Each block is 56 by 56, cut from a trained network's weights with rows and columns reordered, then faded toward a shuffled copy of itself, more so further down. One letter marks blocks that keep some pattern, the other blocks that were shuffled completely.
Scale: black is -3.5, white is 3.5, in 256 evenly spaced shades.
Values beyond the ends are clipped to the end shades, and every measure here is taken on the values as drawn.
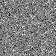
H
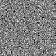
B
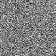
B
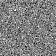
H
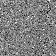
H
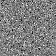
H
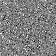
H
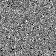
H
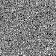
B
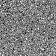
H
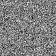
H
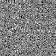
B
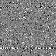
B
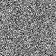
B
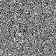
B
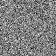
H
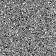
H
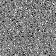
H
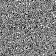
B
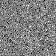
B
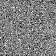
H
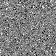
H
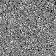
H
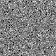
B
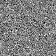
B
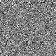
B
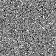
H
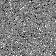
H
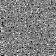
B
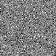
B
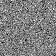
H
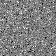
H
